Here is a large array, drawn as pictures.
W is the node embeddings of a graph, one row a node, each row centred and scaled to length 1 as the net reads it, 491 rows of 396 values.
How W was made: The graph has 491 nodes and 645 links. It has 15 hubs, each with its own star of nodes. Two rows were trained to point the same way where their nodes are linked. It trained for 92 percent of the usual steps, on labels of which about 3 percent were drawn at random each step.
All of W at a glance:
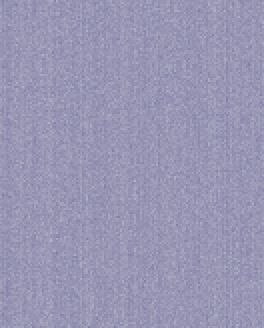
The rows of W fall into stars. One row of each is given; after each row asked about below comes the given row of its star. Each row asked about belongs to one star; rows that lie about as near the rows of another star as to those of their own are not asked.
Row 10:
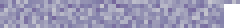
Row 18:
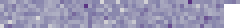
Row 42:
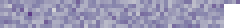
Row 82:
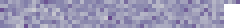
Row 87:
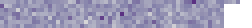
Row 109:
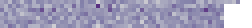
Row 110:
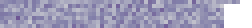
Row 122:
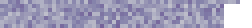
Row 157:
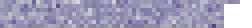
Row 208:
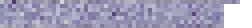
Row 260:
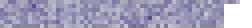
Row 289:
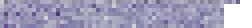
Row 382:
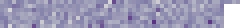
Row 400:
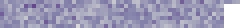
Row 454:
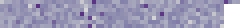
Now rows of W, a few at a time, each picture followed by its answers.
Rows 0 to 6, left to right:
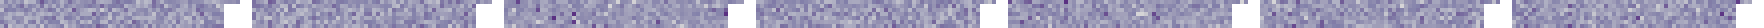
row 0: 157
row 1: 18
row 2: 382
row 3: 87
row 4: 260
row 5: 289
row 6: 400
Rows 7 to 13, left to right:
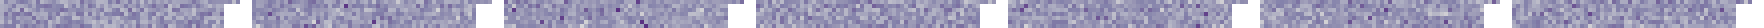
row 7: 289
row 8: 400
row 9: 260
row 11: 82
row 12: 208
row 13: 260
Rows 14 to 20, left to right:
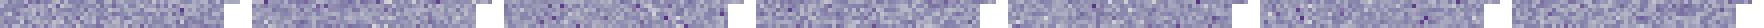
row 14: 42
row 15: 82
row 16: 87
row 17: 87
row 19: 122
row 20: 260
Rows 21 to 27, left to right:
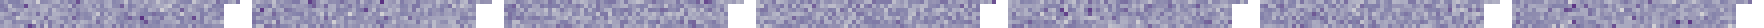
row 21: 42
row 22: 260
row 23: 110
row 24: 157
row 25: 289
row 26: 400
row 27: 289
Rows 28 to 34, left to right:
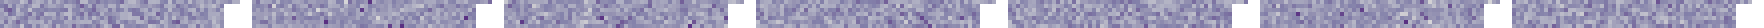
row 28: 454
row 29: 10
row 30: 454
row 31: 109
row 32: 109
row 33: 122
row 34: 18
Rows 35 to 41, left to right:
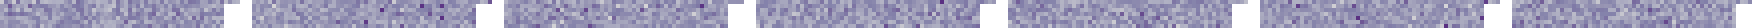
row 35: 289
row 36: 10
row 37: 289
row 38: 382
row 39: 87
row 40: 454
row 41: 82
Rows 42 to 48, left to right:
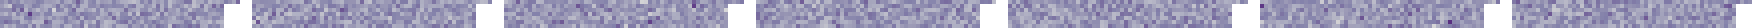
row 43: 454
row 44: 82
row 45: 110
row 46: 208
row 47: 87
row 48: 18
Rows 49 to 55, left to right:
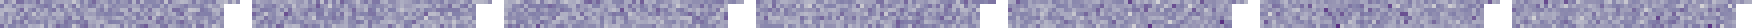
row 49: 289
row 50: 122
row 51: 289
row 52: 18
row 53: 110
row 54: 122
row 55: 157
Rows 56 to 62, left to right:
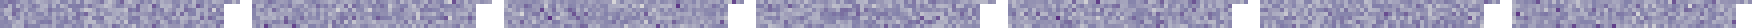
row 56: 382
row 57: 400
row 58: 122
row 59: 122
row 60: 87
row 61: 42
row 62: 289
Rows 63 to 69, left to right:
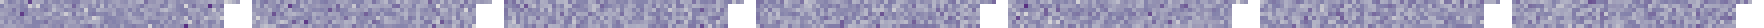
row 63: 454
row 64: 454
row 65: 382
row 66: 18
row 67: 122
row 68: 42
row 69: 18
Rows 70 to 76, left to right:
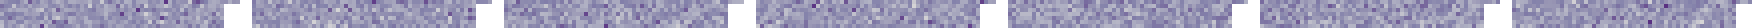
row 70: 110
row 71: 400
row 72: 87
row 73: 157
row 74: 18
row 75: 260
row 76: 87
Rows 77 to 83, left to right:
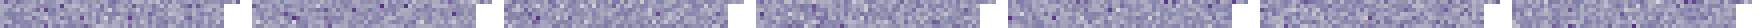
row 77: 289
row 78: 122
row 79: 110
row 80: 289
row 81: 42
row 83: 400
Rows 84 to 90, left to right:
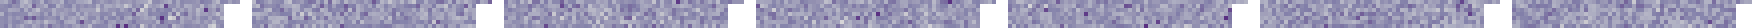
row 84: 110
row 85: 82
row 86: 400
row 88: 10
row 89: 454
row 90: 400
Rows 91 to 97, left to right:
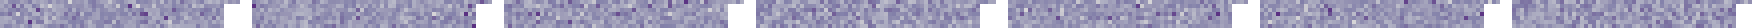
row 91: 122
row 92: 18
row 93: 110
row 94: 382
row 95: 87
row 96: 18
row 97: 382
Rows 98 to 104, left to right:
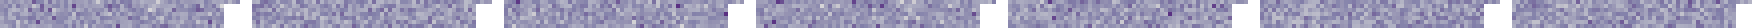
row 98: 109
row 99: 110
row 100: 382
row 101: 109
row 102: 157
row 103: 18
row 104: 122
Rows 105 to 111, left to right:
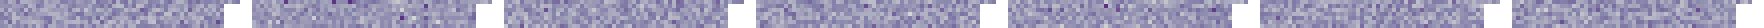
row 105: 18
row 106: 109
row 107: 157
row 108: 82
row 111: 82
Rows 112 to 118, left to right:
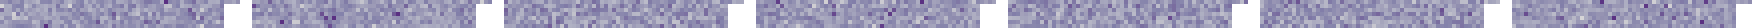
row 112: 42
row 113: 122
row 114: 260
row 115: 110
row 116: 260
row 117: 289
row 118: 87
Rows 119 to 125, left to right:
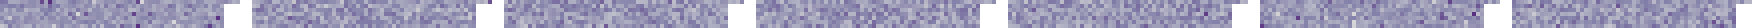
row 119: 10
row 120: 454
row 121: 82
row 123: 400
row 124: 18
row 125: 10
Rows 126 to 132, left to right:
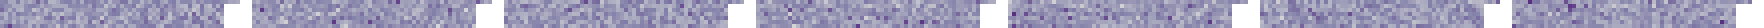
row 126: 18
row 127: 454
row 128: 157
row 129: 289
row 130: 289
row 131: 109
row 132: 289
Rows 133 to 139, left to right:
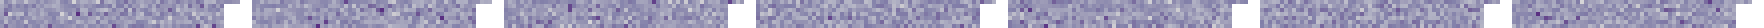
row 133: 157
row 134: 10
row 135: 400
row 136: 400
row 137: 82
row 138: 157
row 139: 110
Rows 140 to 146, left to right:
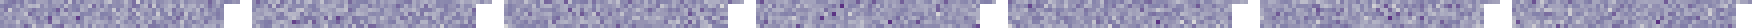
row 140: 382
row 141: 10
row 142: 157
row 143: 18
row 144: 10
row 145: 289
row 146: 208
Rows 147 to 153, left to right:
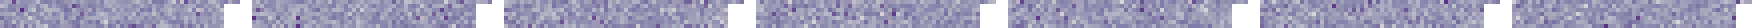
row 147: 82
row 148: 42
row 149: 82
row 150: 289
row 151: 82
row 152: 82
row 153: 454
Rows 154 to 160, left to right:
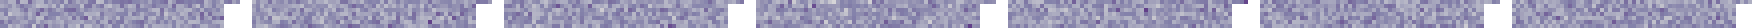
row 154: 157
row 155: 157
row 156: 110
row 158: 208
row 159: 208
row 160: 208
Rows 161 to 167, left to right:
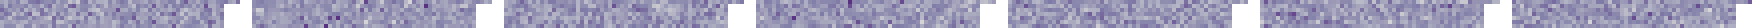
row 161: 87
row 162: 382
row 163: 82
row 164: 454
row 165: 157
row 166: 289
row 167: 260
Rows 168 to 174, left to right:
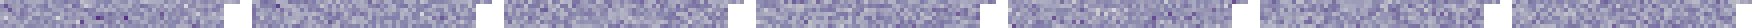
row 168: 454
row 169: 42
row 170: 10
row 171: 42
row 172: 157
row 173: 382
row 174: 208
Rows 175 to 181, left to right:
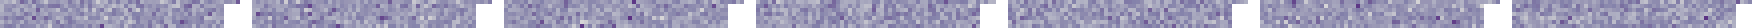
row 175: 289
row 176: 289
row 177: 260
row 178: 382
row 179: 87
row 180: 109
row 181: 82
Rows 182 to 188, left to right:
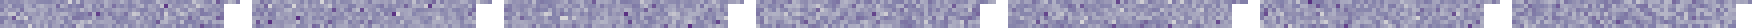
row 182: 42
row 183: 122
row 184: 87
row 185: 382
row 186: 82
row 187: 208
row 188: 454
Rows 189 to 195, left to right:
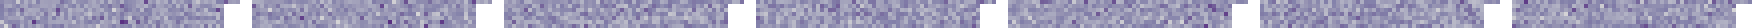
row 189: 400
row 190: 87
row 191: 87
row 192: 42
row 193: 157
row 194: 110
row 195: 82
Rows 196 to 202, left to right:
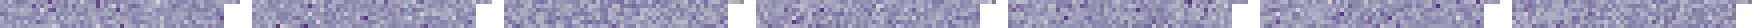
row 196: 109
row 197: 208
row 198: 10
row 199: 109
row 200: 82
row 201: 122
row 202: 42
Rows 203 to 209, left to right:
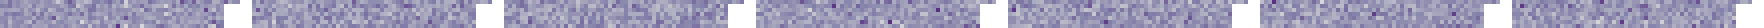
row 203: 110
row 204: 42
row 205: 42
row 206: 208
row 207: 42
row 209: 87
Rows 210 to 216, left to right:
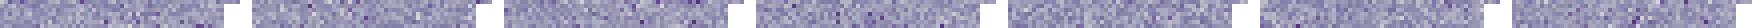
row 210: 260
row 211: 157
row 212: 87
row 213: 454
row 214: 400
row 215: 82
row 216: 400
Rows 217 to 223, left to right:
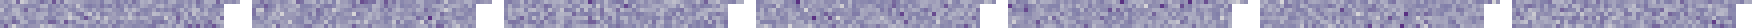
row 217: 157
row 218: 382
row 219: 10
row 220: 10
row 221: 122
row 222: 260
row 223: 18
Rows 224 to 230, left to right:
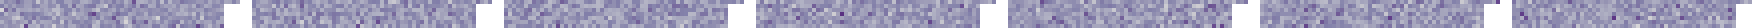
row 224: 208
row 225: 87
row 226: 260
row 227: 10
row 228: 157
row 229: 289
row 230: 400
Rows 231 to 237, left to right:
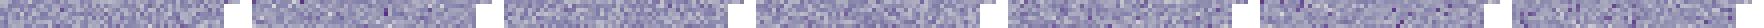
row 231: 87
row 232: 10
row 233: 87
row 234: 454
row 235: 289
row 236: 10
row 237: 400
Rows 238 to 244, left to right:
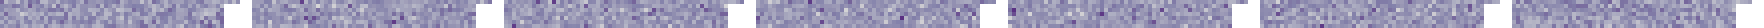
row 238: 10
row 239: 109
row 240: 109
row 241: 157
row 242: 208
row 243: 400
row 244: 208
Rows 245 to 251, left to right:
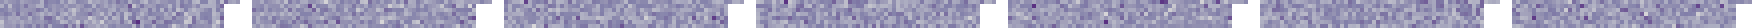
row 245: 87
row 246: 157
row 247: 10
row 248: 454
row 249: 42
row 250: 122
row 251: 260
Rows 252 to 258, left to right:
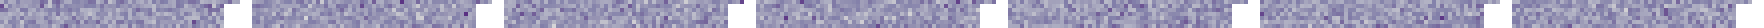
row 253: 110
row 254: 289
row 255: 82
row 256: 109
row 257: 18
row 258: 110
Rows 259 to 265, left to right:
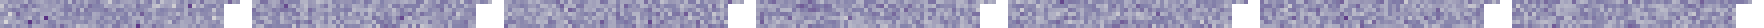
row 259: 122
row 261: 42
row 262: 289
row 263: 82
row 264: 382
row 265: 18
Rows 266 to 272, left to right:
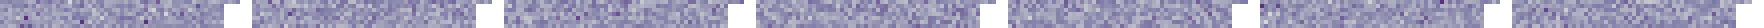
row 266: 42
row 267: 122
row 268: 157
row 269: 208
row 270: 157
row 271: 122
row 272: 110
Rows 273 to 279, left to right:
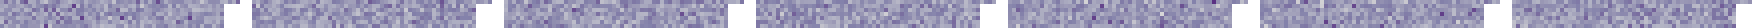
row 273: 289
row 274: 109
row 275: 157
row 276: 260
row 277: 382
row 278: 400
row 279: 122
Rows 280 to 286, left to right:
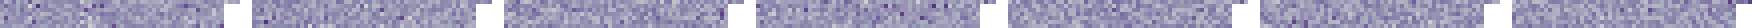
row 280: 454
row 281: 260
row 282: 82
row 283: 122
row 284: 208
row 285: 400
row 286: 157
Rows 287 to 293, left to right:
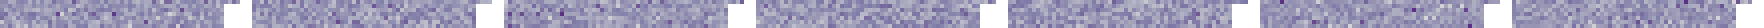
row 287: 208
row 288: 10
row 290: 208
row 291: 110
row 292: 110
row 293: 400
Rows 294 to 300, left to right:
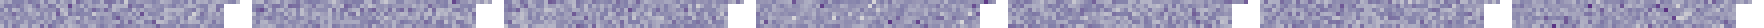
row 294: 110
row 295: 454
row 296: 208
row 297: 18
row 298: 289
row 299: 289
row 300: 110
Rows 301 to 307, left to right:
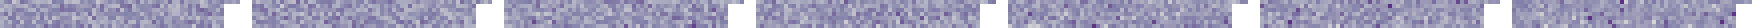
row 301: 289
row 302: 454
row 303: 109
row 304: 122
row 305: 208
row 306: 122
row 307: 382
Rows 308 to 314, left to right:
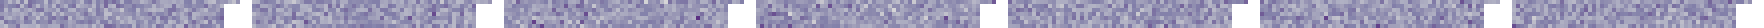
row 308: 10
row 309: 454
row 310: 82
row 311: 289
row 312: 260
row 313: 110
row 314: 289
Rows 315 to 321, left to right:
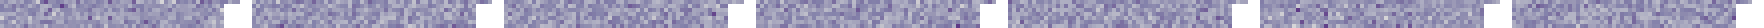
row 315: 82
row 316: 157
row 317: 454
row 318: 208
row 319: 10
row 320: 10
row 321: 400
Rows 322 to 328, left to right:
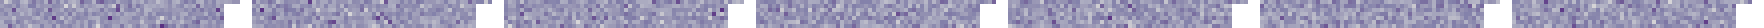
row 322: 109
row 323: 260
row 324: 400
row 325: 382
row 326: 400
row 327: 208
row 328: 109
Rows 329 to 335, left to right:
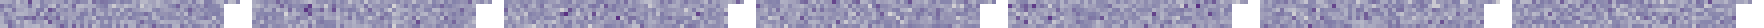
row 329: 109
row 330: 289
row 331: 208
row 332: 42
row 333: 122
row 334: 289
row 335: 10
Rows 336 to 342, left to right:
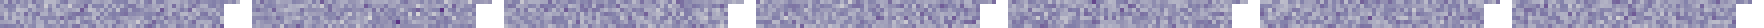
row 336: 18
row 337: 42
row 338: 454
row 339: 260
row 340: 289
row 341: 109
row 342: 382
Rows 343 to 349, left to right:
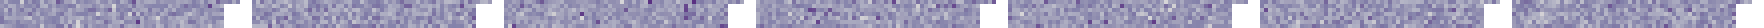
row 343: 260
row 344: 400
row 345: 18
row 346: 289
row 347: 42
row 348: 208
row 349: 382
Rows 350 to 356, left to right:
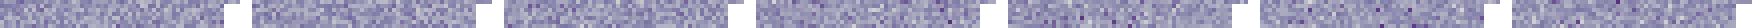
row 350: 87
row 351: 110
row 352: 157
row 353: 400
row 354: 260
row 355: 109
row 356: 157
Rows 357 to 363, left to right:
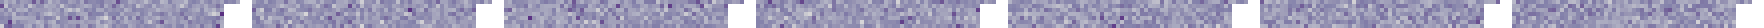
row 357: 18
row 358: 382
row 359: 42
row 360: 82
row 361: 157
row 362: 10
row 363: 289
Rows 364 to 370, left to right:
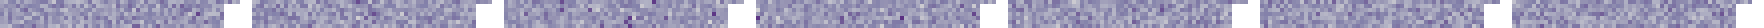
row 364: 260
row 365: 110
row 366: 400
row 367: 157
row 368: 289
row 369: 110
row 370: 87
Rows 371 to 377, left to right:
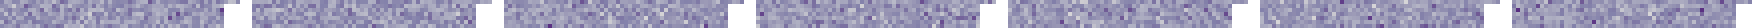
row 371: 400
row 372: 10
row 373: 42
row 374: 208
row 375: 157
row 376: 109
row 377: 42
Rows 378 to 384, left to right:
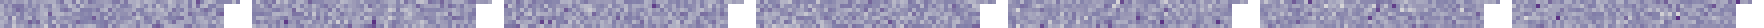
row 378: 122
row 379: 400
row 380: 87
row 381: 208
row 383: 109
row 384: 42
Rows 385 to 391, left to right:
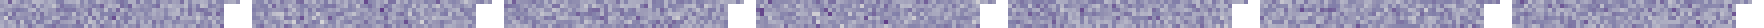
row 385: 122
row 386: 382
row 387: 110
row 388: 208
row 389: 260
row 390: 157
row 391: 110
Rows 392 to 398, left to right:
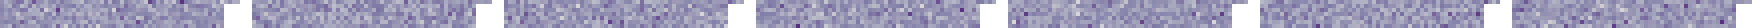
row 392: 400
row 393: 400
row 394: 454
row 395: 110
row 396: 18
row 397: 87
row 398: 382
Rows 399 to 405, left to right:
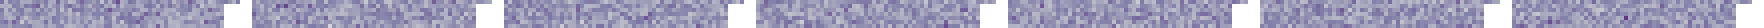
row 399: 260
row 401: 260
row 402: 110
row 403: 382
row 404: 289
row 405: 157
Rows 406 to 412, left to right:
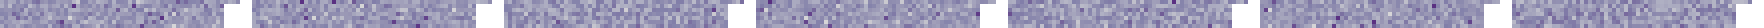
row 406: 87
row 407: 109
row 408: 110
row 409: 382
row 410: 110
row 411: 382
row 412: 109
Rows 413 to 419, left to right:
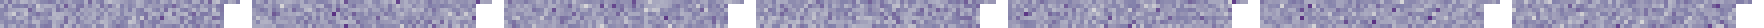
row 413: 42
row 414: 454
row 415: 109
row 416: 18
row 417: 400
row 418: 10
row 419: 157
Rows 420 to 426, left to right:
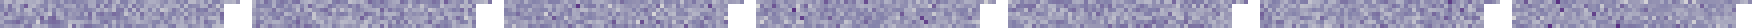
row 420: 454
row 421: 87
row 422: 87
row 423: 122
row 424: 82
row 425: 18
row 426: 82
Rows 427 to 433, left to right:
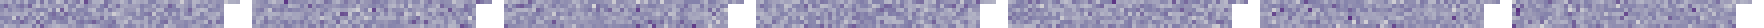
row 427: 10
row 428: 157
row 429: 82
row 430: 454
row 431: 110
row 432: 82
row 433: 208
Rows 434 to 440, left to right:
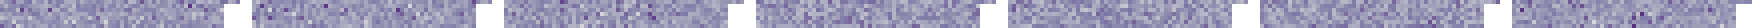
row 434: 82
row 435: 87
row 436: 260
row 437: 10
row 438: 454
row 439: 208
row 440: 260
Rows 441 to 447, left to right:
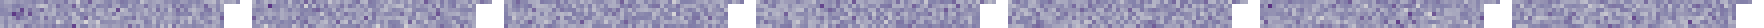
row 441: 87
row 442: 157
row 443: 42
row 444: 42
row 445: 157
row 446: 87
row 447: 260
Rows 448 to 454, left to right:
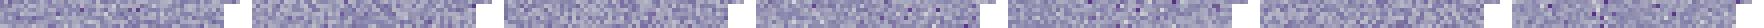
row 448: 110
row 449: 454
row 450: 400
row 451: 208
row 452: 260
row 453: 157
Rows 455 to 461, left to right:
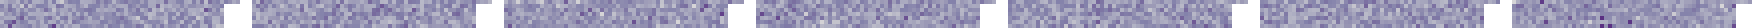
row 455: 454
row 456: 122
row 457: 157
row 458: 260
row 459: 208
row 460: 10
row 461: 454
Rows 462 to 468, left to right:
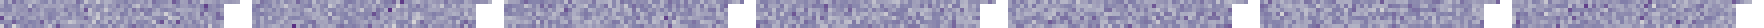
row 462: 157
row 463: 110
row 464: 87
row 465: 82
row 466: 109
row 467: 110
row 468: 289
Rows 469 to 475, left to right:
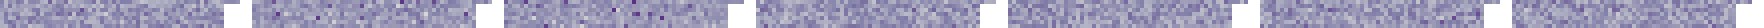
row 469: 109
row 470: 110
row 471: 260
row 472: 454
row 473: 260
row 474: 289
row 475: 82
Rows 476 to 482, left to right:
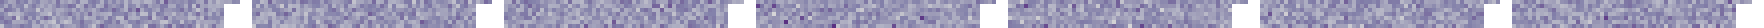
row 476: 208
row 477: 208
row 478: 87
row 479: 122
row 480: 82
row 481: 10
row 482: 400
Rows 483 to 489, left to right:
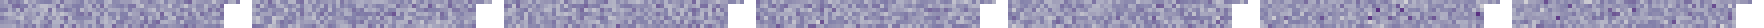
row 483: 42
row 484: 122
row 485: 42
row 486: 400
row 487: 400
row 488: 109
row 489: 157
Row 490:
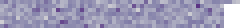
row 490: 289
